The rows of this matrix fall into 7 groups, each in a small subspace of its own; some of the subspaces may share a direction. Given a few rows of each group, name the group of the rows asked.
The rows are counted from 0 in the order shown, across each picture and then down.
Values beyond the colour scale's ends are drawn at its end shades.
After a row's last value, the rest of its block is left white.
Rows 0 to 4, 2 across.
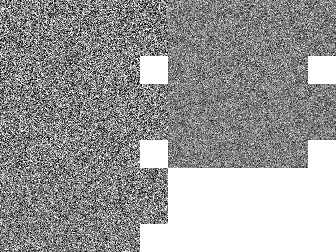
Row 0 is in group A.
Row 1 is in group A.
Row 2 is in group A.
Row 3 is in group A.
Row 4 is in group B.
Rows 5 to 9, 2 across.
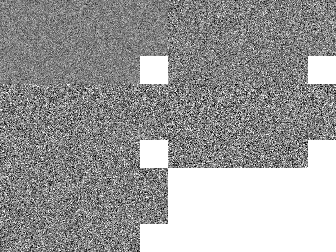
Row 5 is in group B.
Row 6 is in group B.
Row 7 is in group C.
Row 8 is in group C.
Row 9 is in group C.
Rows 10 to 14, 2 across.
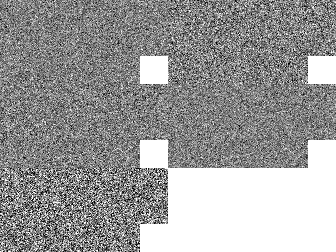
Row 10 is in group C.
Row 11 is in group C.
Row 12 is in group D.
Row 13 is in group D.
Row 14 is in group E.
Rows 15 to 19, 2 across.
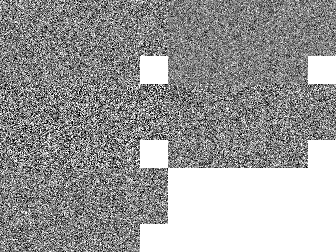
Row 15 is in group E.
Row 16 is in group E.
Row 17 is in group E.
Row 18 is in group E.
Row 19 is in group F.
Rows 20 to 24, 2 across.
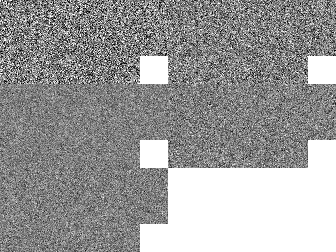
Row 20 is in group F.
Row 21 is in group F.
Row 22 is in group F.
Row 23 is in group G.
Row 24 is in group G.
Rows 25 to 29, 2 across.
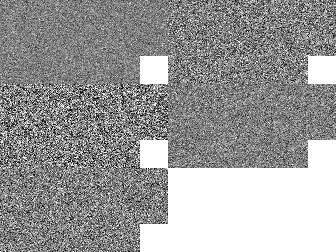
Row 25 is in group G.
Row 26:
D
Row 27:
D
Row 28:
A
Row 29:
E
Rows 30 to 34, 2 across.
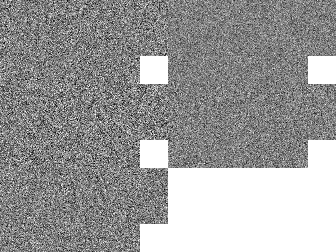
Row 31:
E
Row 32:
B
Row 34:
B
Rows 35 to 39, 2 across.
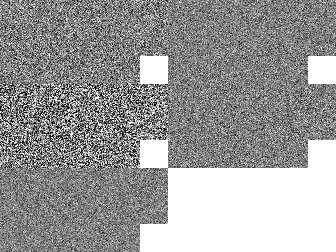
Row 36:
D
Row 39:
E
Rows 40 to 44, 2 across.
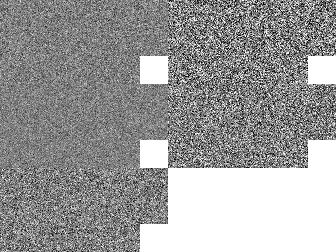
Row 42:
D
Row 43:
B
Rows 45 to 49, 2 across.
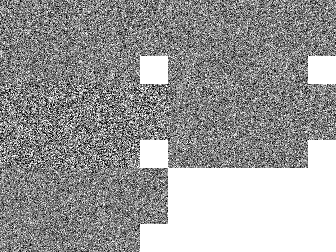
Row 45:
F
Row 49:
A
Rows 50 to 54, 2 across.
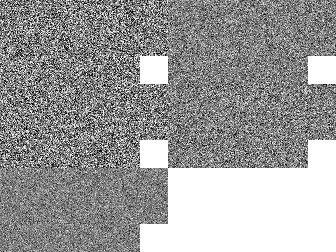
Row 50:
F
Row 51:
A
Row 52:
G
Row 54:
E
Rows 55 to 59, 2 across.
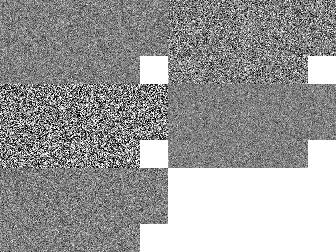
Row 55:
D
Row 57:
E
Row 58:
F
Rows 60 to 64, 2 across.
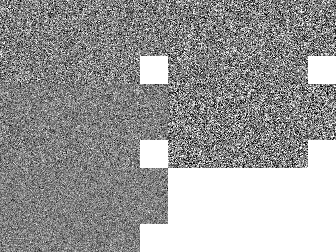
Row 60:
F
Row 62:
C
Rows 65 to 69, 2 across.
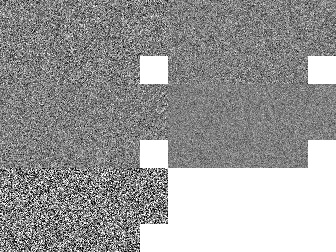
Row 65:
E
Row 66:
D
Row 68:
B
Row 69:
E
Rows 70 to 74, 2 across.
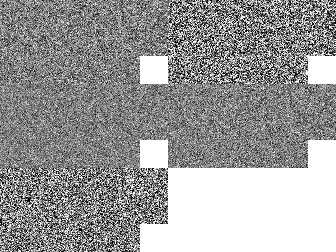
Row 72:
B
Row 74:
F
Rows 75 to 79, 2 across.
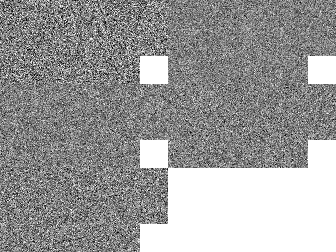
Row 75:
B
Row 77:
A
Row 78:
G
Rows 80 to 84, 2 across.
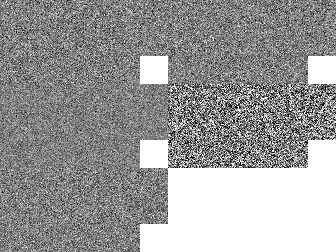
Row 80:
F
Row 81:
D
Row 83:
D
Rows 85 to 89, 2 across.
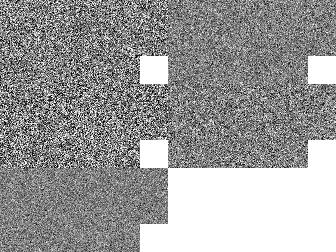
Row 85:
F
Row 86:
C
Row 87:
F
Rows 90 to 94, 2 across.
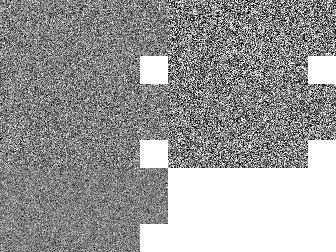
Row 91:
F
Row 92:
C
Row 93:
E
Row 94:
G
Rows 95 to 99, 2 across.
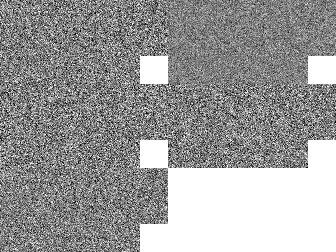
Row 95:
B
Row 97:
A
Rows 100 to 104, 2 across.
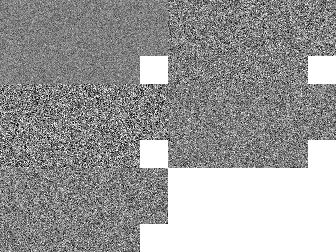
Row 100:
C
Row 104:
E
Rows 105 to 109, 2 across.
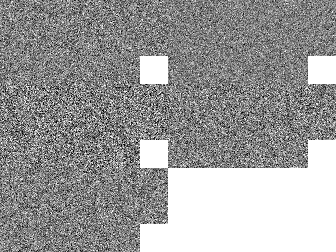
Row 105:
C
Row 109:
E
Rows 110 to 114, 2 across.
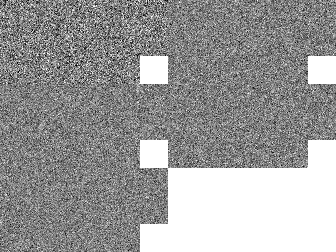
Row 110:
E
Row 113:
A
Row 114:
C
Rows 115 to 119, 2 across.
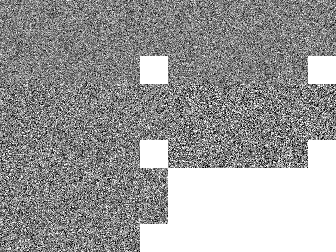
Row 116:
G
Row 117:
G
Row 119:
A
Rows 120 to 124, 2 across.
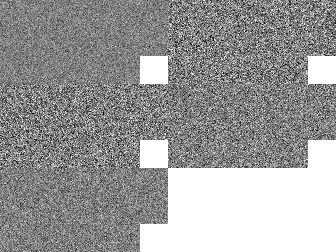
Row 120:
E
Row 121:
D
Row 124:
E
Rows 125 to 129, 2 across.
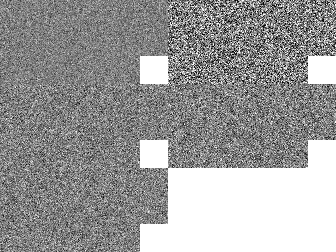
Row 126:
A
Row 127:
C
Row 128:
F
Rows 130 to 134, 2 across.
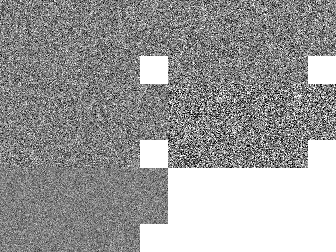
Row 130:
A
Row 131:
A
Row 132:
B
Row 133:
F
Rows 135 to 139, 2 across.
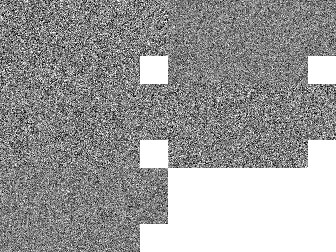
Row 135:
G
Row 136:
C
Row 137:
F
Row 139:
B
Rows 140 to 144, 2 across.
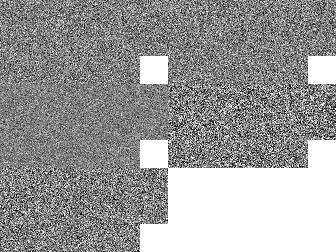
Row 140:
E
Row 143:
D
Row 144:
F
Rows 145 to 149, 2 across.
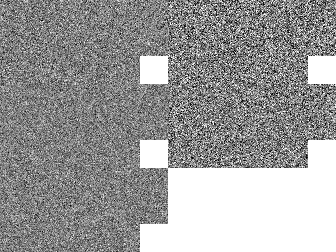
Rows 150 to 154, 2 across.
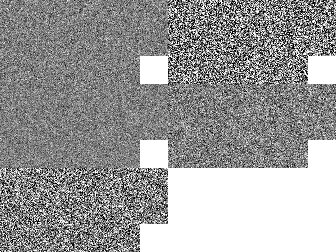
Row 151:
B
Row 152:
C
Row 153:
F
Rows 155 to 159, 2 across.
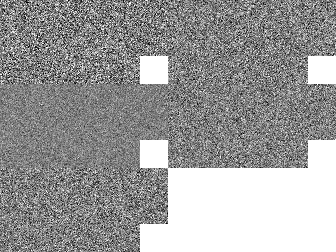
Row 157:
G
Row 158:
E
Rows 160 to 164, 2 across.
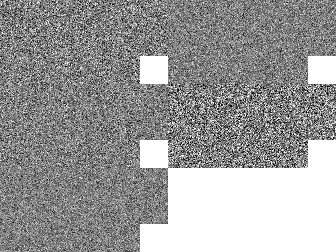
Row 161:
G
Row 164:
A
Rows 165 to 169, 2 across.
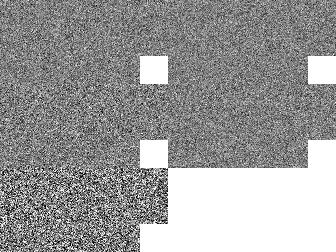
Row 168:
A
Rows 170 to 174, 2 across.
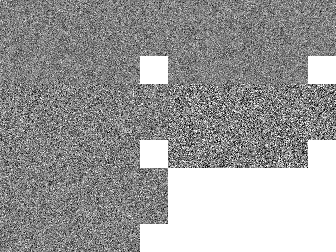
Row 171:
F
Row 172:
C
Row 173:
G
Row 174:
C
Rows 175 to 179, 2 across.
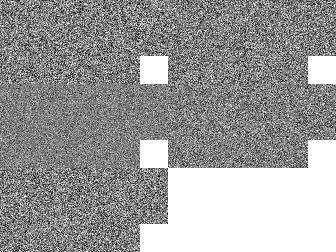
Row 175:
A
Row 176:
C
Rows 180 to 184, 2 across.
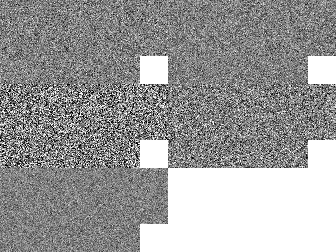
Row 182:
C
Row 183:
D
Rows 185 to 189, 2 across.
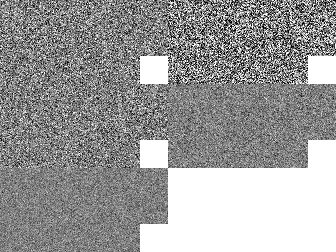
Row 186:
E
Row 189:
D
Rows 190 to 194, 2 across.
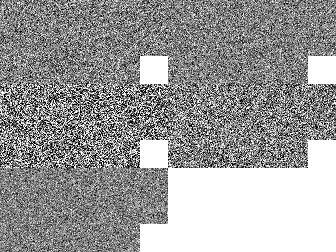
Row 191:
G
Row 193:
G
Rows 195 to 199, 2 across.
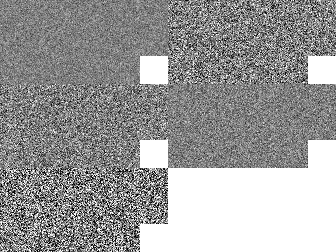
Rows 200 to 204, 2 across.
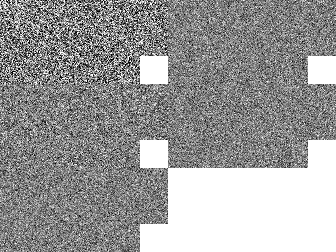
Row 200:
E
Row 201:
G
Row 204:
E
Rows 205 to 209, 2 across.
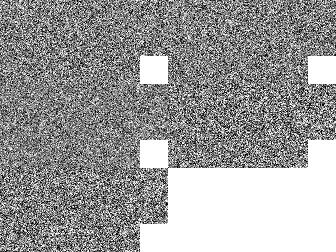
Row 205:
E
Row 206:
E
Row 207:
C
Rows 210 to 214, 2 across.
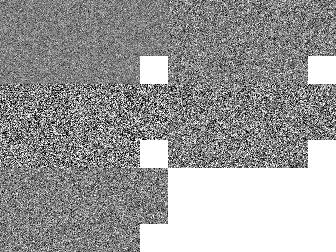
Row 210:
E
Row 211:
A
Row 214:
D
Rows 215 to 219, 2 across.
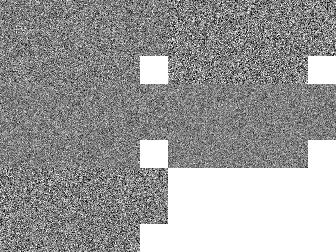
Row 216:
F
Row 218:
B
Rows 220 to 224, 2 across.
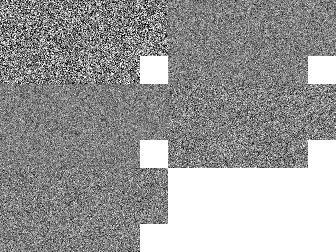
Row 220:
C
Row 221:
B
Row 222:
C
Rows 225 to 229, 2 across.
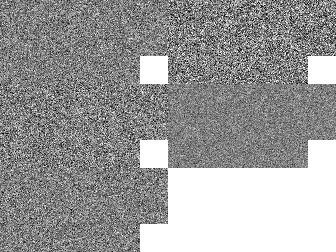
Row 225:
B
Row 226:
E
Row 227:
F
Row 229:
D
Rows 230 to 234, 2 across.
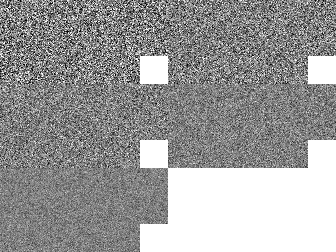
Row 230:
B
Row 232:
E
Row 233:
A
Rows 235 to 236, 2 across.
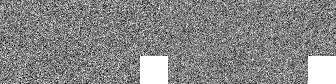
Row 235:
A
